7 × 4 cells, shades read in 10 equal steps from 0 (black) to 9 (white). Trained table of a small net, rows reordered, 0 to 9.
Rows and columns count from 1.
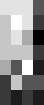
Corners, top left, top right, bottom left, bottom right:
8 3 2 1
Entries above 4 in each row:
3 3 3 3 2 1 0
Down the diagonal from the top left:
8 9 6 2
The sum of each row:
27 26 21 23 19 15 6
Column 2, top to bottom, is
8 9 8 7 3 7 1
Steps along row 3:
up down down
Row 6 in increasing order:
2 3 3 7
